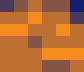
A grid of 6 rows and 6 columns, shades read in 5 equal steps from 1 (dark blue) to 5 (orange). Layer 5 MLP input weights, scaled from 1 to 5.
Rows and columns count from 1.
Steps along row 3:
same down same up down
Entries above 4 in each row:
0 1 3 0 3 0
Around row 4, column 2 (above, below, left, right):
5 4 4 3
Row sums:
16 23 27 23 27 22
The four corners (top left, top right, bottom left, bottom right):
2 1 4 4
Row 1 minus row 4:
-2 -1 1 -1 -1 -3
